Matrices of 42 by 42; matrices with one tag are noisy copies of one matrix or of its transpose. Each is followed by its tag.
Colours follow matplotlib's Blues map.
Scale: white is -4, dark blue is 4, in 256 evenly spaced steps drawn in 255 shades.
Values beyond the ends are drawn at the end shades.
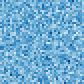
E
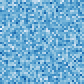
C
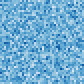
E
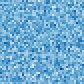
E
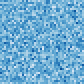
E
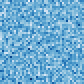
C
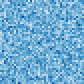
C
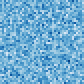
E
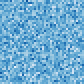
E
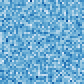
C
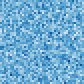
E
